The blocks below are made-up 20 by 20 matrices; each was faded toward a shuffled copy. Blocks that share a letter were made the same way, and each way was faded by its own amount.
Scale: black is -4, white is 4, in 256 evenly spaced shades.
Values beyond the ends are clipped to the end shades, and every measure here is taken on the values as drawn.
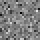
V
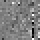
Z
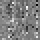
Z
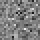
V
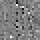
Z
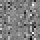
Z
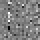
Z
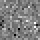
V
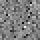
V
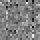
Z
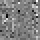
Z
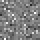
V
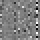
Z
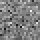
V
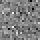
V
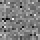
V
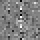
Z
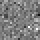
V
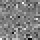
V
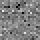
V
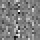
Z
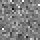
V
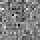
V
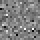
V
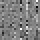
Z
